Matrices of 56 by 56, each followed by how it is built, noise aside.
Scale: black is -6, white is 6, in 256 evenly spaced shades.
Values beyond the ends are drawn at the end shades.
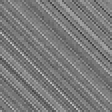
Toeplitz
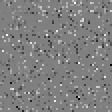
sparse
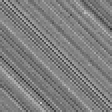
Toeplitz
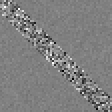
banded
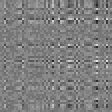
low rank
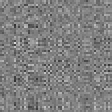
low rank
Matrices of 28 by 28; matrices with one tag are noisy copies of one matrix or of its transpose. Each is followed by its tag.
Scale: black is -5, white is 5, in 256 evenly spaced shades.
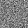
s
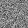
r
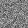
r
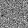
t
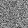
t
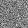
t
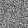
s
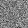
t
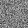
s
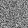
t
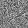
r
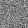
s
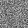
s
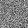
s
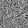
r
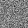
s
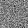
s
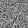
r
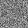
t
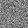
s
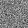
s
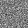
s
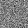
s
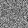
t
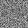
t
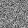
r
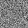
t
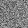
t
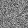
r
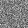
s
